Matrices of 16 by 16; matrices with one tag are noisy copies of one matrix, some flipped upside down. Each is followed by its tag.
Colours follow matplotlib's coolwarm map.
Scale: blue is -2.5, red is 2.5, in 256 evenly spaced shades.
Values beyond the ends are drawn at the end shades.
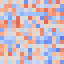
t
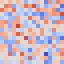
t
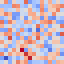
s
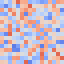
s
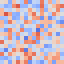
s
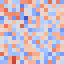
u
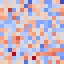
t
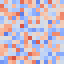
u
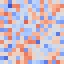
s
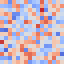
s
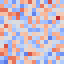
u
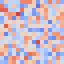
u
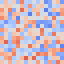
t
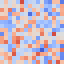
t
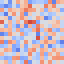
s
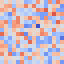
t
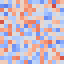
s
